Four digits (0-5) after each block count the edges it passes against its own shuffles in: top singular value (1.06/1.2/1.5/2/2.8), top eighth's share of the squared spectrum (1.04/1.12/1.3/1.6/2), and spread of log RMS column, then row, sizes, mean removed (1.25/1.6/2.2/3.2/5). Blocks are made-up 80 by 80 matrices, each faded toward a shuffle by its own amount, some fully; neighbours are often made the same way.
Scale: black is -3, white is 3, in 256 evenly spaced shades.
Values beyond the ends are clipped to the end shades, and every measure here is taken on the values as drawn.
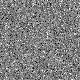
0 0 0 0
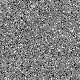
0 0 0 0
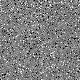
2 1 0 0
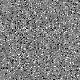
3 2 0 1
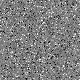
0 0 0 0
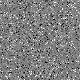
3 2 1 1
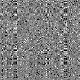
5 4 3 2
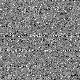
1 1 0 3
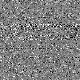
1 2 0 3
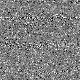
1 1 0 2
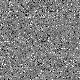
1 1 0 2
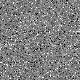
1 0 0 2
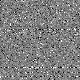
2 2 0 2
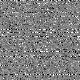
2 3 0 3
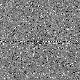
2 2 0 2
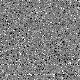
1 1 0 2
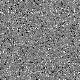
0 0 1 0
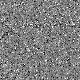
0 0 0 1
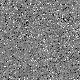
0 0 0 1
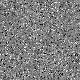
0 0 0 1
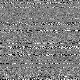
2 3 0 4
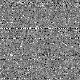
2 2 0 3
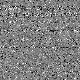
1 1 0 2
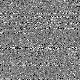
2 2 0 3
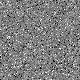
0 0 0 0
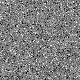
0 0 0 0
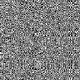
4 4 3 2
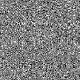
3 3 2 2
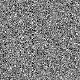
1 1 2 0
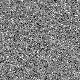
0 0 0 0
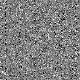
1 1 3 0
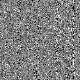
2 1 3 0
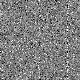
1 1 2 0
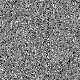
1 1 2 0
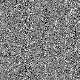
1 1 3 0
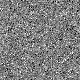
0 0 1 0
